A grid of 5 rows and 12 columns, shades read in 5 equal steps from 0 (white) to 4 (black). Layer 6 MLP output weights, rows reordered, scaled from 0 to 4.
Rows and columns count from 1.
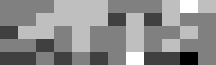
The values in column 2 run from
1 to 3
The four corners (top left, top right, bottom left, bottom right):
2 1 3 2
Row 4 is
2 2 3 2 1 2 2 1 2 1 2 2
